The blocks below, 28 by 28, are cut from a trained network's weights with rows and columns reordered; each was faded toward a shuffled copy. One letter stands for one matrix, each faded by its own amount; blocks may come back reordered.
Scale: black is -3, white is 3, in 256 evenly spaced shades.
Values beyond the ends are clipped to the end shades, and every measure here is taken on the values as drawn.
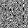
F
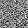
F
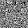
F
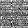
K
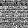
K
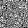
F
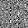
F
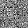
F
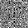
F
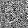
F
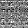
K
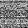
K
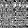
K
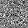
F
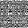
K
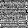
K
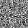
F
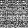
K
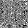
F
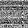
K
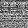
K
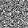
F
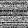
K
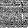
K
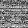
K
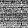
K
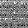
K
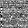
K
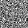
F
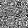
F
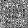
F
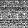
K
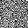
F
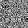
F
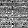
K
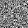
F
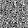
F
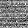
K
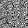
F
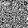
F
